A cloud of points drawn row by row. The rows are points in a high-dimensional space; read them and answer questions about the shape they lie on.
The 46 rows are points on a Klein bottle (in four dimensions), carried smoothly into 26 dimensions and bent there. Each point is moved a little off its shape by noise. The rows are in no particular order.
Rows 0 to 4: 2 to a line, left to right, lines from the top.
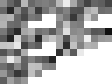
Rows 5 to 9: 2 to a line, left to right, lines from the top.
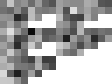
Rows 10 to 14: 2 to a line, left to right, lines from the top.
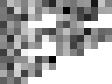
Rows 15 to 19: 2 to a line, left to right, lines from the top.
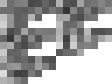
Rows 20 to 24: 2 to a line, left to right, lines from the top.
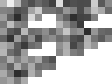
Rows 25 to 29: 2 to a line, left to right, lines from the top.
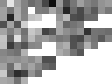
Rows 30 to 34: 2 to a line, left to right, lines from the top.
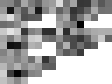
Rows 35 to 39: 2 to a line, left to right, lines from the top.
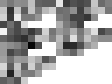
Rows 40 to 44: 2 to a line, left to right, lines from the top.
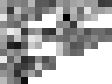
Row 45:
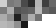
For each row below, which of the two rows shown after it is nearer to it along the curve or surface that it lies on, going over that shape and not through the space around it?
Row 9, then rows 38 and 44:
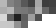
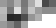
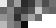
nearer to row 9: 44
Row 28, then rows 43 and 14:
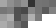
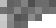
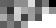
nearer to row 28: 43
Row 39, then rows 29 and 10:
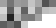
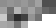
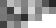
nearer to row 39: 29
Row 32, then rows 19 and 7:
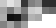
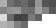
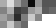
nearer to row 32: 7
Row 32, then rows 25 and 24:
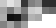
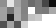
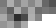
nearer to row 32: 25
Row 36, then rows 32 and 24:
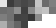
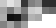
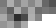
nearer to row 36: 24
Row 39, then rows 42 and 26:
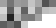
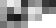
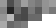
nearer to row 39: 42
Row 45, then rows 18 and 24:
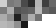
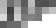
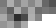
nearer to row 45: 24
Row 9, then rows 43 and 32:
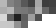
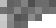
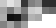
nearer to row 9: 43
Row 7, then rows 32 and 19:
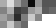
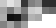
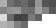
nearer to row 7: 32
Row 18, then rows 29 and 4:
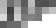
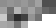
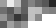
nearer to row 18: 29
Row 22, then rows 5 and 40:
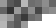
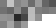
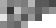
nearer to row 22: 40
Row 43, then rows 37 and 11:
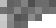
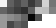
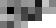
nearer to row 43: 11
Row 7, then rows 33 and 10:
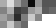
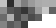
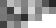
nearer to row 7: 10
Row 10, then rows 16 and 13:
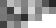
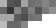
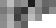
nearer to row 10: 13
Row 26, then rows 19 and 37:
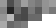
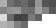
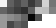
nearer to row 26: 19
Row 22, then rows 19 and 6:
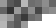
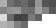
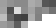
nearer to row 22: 19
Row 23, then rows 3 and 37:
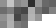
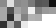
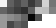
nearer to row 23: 3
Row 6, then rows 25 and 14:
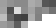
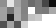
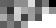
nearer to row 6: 14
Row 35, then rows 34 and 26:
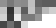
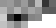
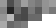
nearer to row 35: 34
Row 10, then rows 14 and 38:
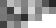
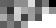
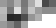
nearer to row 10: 14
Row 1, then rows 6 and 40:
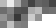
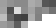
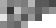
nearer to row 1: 6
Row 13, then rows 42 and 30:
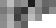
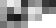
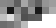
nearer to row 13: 42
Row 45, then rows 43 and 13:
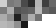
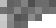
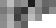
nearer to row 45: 13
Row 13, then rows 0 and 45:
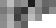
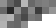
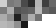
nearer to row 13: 45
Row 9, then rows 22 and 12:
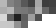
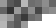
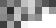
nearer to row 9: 22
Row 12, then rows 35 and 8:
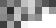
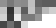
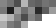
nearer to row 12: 35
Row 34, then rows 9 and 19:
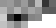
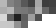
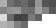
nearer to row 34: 9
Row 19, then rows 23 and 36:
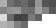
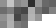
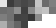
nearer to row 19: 36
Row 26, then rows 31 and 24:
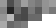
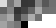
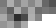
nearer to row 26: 31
